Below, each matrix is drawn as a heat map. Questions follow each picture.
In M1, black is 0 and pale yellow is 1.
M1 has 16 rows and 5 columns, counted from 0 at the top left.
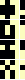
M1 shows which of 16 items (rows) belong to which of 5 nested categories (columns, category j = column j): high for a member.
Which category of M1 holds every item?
3
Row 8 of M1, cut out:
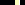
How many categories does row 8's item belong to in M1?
1
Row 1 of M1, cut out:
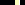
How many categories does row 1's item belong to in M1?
1
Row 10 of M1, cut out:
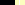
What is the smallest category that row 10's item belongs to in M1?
4
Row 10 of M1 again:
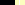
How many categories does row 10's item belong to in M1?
2
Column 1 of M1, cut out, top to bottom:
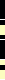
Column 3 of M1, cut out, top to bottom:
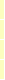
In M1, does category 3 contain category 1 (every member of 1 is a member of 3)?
yes
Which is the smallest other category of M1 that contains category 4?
3
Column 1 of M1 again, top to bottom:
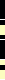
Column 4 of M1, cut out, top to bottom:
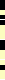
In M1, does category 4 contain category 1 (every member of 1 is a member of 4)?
yes
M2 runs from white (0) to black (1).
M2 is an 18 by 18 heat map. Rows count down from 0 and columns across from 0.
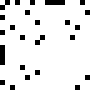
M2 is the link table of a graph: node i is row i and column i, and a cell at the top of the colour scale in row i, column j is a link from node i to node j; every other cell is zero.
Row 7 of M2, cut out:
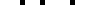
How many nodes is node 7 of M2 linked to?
3
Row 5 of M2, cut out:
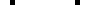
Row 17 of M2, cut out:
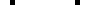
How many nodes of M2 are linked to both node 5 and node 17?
2
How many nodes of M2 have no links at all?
0
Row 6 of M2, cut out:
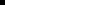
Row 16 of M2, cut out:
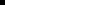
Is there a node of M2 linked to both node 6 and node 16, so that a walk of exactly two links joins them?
yes
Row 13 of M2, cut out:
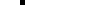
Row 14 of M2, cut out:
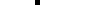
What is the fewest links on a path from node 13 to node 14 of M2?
3
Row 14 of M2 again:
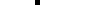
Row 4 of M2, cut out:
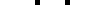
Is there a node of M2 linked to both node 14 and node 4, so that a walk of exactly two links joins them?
yes
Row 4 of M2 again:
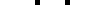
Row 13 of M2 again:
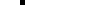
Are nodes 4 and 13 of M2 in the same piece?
yes
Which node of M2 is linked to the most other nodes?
node 0
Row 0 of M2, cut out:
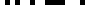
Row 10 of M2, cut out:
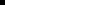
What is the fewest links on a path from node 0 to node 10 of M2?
1
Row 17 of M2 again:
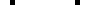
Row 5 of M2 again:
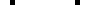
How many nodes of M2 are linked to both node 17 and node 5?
2
